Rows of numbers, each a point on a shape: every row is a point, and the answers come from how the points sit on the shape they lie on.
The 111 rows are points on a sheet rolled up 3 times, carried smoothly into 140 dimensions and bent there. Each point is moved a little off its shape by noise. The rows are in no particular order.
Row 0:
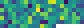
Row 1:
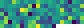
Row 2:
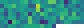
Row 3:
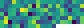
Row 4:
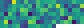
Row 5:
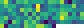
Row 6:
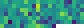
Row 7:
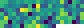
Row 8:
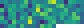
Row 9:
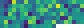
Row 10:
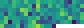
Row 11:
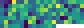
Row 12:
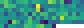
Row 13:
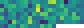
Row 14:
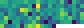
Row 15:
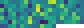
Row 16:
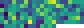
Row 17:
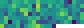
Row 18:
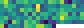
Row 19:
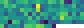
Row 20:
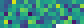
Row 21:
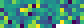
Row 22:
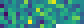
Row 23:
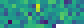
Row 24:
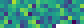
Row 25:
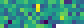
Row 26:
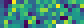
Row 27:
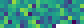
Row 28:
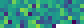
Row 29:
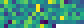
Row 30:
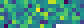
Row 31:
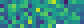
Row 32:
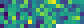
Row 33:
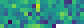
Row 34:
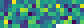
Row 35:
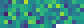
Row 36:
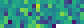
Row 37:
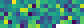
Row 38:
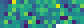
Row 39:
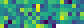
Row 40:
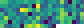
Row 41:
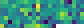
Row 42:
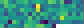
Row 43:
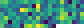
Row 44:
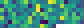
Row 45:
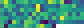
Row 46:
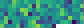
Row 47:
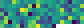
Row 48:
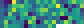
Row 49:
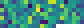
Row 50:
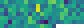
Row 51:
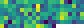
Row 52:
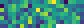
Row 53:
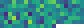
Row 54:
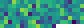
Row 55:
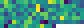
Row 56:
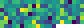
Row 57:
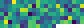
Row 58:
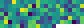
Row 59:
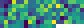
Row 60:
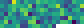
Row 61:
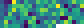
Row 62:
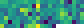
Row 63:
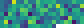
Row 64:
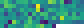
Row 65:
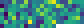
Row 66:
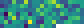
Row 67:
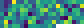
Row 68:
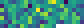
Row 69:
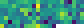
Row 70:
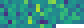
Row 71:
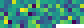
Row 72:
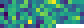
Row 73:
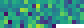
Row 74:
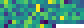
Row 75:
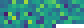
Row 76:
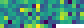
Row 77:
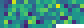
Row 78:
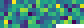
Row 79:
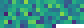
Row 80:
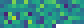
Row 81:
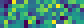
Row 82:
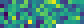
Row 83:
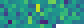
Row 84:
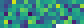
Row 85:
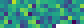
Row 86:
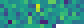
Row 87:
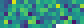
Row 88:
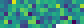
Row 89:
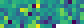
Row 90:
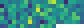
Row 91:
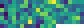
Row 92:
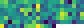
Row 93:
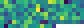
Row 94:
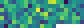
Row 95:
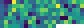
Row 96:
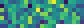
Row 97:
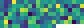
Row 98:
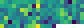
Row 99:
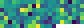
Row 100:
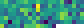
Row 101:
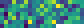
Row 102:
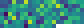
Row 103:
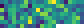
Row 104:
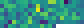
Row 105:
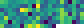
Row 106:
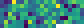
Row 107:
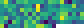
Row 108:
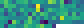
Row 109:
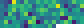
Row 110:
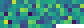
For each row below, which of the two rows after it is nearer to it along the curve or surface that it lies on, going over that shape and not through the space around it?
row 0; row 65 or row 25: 65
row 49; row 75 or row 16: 16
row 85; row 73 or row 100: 73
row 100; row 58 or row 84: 58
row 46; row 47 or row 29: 47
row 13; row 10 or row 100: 100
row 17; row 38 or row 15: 38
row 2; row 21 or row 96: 96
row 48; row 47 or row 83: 47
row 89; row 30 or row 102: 102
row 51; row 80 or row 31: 31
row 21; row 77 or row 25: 25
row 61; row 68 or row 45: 68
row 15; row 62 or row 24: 62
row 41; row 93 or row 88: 88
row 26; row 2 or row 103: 103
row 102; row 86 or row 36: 36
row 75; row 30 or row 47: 47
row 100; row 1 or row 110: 1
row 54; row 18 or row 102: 102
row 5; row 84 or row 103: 103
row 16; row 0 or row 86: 0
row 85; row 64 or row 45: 64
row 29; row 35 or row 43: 43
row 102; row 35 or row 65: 35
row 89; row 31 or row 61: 61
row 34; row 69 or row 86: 69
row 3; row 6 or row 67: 67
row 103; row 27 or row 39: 39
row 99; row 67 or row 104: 67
